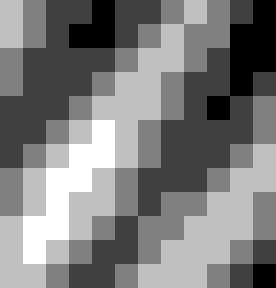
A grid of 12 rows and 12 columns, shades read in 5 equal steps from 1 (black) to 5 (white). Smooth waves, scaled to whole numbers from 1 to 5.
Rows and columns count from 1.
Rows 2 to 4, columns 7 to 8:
3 4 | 4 4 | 4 3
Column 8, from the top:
3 4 4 3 3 2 2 2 3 3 4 4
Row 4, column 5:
3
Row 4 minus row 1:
-1 -1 0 0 2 2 2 0 -2 -1 -1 1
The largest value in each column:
4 5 5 5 5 4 4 4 4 4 4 4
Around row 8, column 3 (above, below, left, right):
4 5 4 5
